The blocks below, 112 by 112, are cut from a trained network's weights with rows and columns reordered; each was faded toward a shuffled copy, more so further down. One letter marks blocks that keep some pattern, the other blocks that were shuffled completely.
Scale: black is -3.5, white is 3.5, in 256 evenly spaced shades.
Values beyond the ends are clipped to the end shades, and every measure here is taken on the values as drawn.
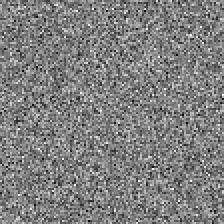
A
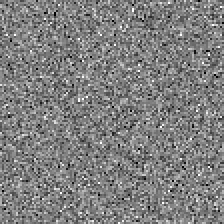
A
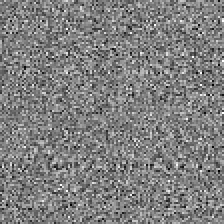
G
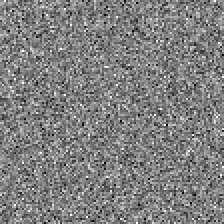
A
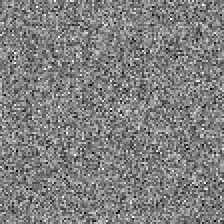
A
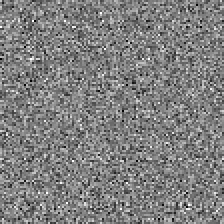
G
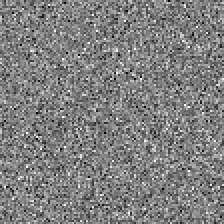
A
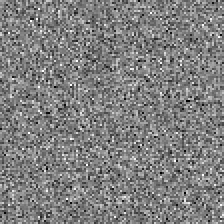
A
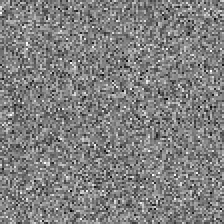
A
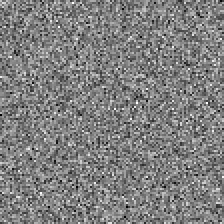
A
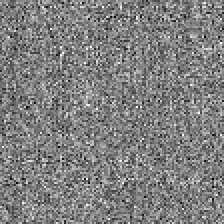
G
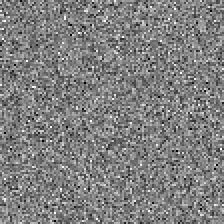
A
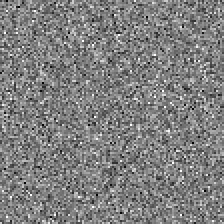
A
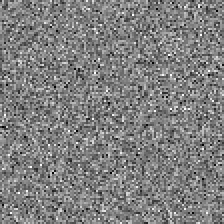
A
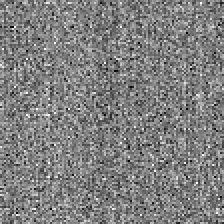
G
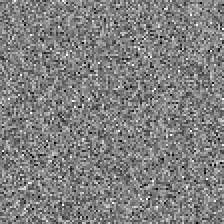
A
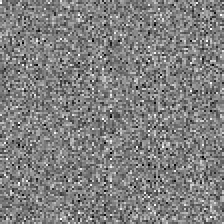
G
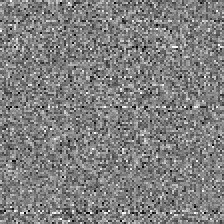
G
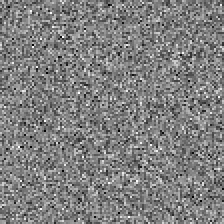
A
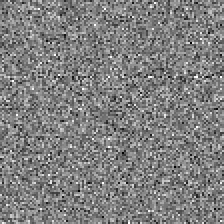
G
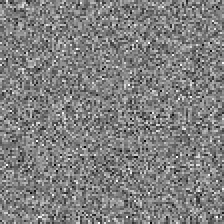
G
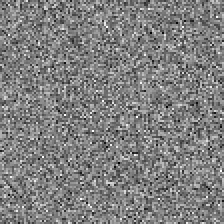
A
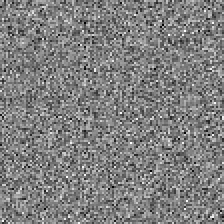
G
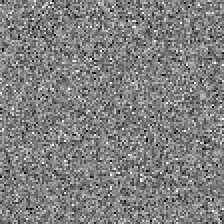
A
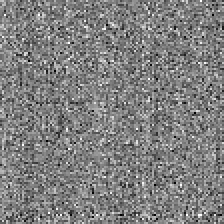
G
